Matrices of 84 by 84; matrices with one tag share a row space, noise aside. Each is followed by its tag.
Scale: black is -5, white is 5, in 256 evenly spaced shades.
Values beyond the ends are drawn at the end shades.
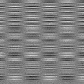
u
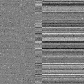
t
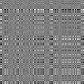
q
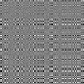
q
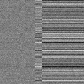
t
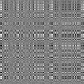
q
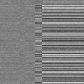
t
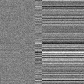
t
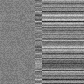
t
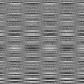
u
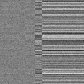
t
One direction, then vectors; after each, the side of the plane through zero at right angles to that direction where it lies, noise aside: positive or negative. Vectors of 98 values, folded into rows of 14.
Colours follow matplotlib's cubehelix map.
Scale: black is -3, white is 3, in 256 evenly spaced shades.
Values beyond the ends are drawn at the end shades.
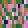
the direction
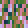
positive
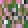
negative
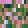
negative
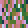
negative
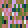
positive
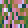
negative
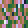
negative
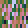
positive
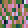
positive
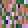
positive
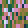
negative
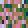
negative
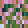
negative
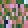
positive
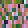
positive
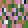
negative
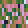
positive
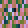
positive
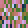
negative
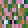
negative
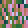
positive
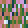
negative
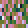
negative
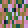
positive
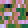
negative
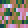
positive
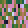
positive
